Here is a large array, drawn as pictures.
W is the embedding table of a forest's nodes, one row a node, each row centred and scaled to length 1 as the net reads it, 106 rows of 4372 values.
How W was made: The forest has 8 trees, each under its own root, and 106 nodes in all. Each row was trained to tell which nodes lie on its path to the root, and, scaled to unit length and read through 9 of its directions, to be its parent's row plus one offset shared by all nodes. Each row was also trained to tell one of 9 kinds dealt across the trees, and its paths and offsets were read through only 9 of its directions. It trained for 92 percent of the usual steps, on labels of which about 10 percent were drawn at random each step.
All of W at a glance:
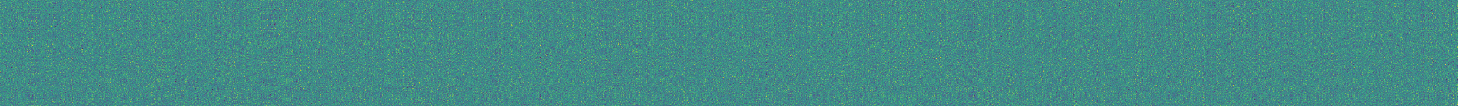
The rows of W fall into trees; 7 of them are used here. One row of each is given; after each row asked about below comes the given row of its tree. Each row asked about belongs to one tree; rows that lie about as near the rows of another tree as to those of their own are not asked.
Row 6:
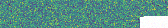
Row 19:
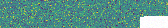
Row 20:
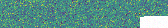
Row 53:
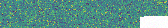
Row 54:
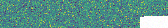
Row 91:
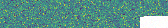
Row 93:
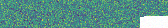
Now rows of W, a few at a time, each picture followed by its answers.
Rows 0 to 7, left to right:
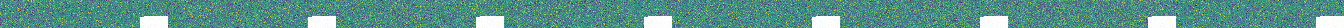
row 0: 20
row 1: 54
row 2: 91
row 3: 19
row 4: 53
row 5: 91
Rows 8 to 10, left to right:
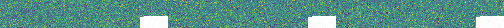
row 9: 54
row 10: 19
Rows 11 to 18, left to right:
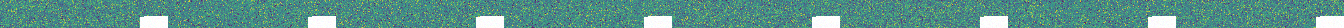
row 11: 93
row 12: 53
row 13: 20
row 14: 19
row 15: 19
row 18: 19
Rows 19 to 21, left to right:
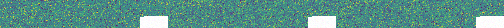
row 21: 20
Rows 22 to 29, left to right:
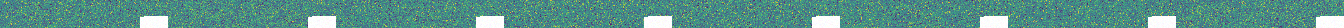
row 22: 19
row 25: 54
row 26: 54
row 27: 91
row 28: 20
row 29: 19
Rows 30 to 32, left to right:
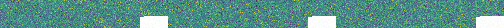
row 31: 54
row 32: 91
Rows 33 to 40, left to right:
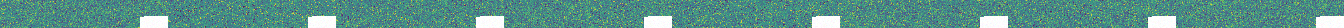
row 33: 19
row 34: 53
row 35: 53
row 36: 53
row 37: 19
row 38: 6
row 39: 91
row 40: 54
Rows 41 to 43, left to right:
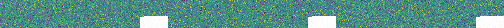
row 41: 20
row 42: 20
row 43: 54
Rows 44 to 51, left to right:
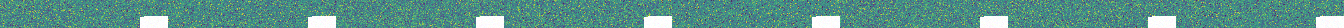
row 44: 20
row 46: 6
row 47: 6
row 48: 53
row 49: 19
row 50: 54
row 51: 54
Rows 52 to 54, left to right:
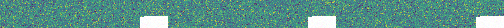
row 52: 19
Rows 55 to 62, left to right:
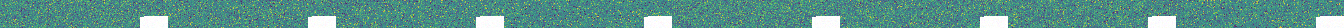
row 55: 20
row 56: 91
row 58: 20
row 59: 54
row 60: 19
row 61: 93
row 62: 20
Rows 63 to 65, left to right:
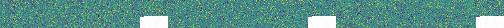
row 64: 20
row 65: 93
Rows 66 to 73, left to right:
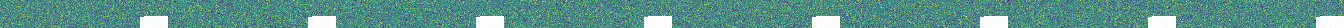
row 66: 54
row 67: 54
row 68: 20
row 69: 53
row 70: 54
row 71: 91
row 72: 53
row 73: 20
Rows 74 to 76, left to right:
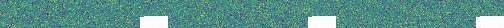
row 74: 20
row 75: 91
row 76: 91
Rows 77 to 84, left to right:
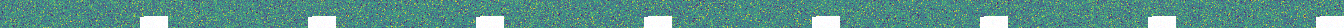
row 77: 6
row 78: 54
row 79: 54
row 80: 54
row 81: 19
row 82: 54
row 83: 53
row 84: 91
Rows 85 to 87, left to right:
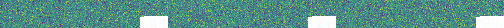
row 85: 53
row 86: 93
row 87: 6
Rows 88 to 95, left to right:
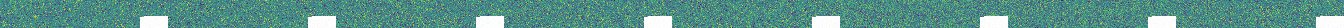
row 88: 20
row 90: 6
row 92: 53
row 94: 19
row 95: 19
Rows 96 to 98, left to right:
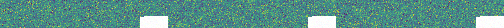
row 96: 54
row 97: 53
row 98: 19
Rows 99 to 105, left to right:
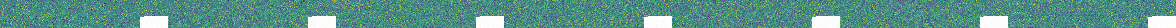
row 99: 19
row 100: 53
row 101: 20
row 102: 20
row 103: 19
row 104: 53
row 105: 20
